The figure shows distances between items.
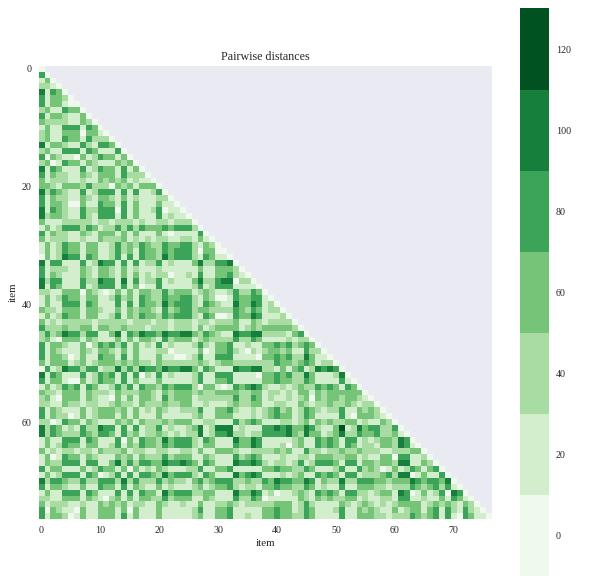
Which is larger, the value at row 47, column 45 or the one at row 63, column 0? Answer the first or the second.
the first
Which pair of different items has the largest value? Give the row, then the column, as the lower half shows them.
61, 51
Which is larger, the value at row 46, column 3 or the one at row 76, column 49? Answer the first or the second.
the second
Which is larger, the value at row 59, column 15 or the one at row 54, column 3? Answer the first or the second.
the second
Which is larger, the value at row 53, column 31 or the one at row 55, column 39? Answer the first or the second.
the first
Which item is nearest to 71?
76
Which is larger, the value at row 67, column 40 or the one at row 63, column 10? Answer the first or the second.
the first
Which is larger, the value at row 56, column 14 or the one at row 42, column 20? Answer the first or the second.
the second
